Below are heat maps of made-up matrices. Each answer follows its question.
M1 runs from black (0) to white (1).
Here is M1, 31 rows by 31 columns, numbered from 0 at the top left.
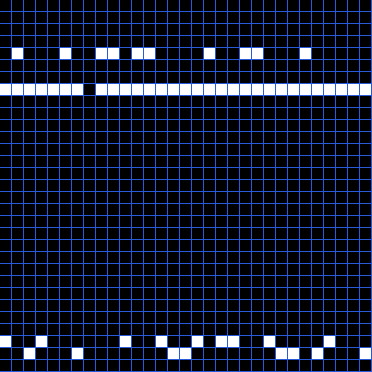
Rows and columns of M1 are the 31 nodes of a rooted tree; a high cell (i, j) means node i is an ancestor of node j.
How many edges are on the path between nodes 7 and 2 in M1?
2
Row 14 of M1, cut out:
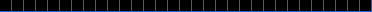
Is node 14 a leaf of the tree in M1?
yes
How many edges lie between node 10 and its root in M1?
2
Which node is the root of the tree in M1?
7
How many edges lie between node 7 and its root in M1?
0
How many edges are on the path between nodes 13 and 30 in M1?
4
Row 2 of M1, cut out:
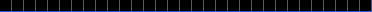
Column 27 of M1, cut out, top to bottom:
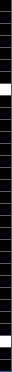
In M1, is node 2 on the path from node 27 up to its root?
no
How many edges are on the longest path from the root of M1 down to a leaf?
2
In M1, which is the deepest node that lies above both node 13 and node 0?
28
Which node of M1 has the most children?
4
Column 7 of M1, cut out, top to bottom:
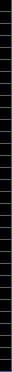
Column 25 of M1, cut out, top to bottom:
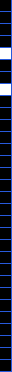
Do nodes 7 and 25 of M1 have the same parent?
no
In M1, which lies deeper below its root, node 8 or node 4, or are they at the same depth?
node 8
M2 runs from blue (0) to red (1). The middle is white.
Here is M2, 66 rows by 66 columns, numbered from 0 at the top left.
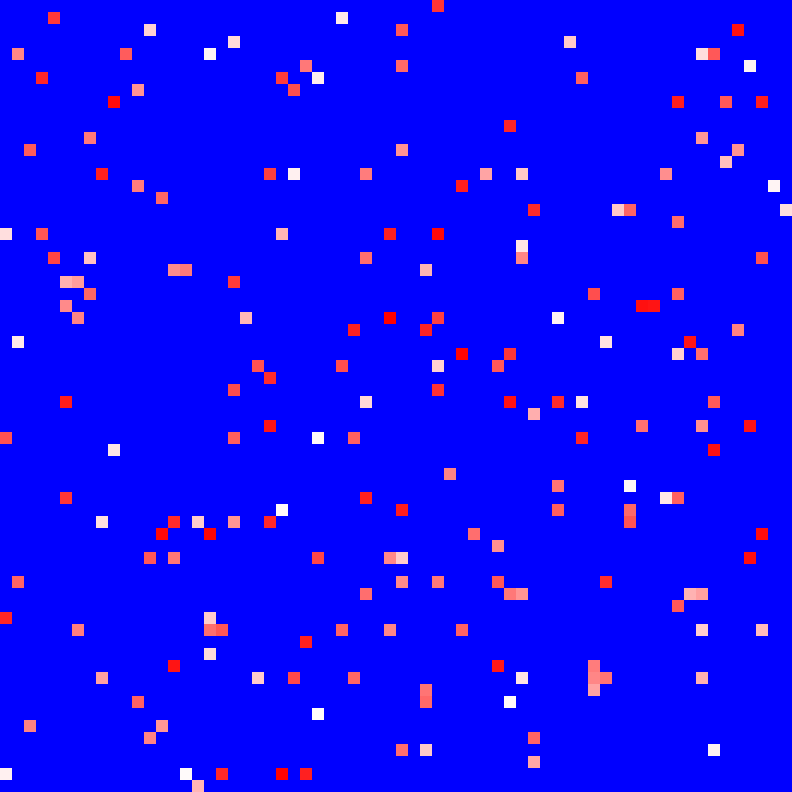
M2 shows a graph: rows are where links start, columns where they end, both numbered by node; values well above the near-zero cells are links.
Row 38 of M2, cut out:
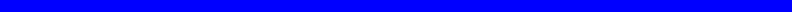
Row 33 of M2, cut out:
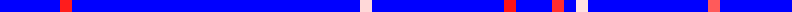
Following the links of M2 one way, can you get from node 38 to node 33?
no
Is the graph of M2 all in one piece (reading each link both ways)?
yes
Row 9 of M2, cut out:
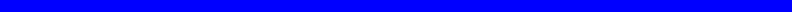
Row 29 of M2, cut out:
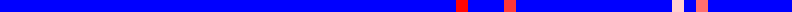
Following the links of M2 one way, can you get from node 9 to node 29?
no
